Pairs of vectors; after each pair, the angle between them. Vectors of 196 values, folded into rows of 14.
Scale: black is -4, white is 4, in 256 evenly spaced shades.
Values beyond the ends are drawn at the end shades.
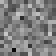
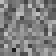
nearly parallel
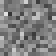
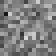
nearly opposite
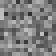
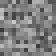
nearly parallel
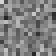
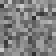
partly aligned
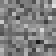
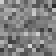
partly opposed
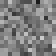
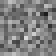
orthogonal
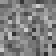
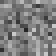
nearly opposite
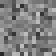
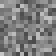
nearly opposite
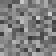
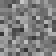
nearly parallel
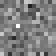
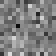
nearly opposite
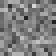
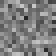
nearly parallel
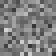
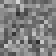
partly opposed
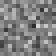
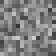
partly aligned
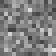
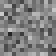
nearly opposite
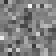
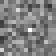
partly opposed
